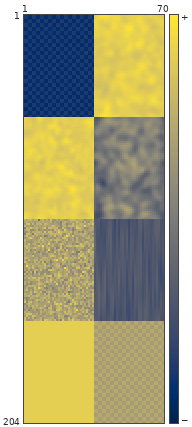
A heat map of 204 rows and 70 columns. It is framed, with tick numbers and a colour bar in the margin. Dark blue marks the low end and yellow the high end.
The table splits into 4 rows of 2 panels. Panel 1,1: very low, checkered, faint in contrast. Panel 1,2: very high, blotchy, faint in contrast. Panel 2,1: very high, blotchy, faint in contrast. Panel 2,2: middling, blotchy. Panel 3,1: high, fine-grained. Panel 3,2: low, streaked downward, faint in contrast. Panel 4,1: very high, flat. Panel 4,2: high, checkered, faint in contrast.
